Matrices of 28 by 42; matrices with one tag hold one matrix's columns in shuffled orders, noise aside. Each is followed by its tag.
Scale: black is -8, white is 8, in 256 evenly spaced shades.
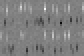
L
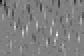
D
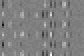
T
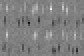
L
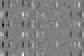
T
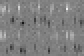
L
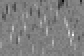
D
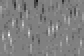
D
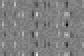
T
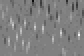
D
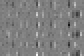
T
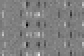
T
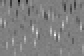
D
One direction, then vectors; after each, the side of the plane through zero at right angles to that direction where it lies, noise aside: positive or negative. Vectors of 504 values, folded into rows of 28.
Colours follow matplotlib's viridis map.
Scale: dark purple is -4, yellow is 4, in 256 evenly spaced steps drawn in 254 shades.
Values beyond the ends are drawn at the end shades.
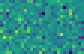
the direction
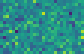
negative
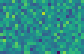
negative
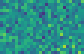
positive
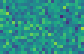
negative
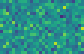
negative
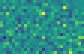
negative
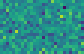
positive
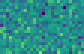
positive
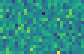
positive
